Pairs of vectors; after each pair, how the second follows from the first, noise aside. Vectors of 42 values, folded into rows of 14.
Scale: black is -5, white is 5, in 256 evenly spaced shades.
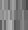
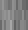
shrunk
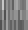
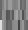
shuffled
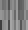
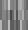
negated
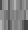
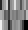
scaled up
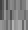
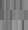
shrunk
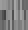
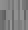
shrunk
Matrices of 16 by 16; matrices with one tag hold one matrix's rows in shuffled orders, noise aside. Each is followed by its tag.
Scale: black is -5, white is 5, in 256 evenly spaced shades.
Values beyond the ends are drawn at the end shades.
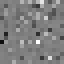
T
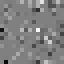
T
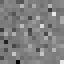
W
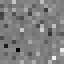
W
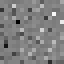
W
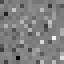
W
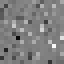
W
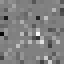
T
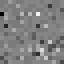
T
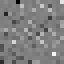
W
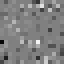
T
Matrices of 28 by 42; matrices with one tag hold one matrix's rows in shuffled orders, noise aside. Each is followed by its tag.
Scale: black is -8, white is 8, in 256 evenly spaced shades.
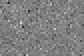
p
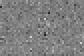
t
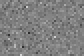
p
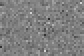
t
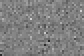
t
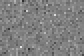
p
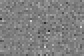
t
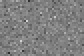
p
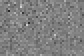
p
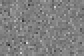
p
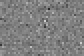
t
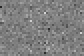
t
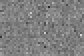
t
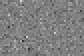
p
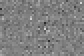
t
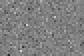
p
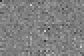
t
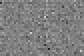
t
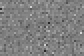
t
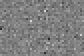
t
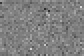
t
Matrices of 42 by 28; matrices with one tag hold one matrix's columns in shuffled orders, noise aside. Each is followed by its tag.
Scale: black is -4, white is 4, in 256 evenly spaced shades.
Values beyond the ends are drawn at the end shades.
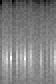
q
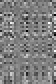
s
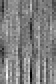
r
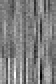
r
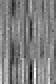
r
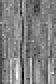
r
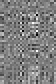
s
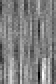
r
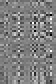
s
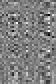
s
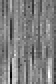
r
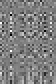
s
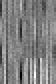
r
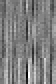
r
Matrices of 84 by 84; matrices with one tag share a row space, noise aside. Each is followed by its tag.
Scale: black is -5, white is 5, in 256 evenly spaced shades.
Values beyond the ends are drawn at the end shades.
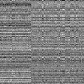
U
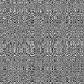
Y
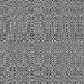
Y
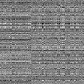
U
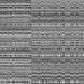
U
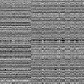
U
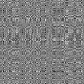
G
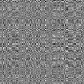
G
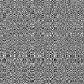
Y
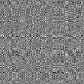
G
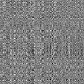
Y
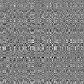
Y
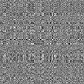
Y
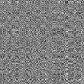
G
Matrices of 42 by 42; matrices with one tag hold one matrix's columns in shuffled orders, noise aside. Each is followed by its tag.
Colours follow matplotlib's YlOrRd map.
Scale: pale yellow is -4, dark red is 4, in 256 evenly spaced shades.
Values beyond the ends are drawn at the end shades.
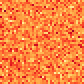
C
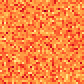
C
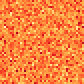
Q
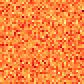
C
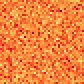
C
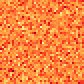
Q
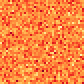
Q
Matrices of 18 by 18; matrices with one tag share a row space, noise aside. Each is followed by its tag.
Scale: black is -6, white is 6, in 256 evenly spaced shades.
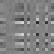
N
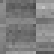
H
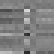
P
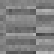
H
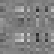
N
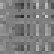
N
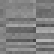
H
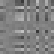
N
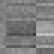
H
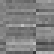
H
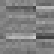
H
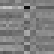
P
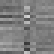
P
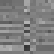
P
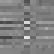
P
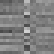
P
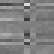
P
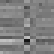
P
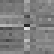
P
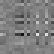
N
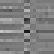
P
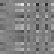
N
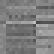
H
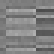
H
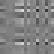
N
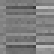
H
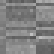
H
